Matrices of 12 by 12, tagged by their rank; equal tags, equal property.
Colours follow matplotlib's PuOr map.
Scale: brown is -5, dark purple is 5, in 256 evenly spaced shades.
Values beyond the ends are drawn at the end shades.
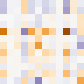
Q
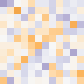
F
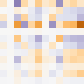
Q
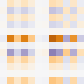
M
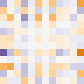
Q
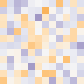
F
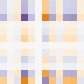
M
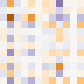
Q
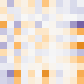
Q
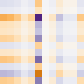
M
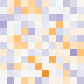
F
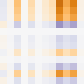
M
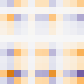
M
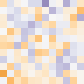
F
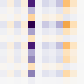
M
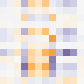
Q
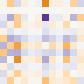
Q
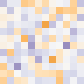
F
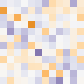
F
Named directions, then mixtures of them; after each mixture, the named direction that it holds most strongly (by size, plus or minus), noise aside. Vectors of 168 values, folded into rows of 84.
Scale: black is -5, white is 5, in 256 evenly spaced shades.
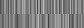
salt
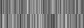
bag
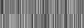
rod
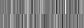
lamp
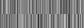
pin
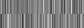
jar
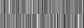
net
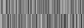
pin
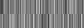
rod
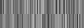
salt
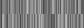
bag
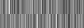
net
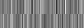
lamp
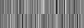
lamp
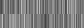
rod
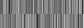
net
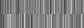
jar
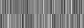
jar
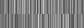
salt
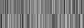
jar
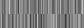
bag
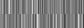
net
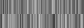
bag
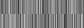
rod
